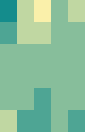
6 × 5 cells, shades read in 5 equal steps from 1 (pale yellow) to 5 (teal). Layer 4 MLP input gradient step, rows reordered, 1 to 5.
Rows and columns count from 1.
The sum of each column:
20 17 17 18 18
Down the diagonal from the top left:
5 2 3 3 3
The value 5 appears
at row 1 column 1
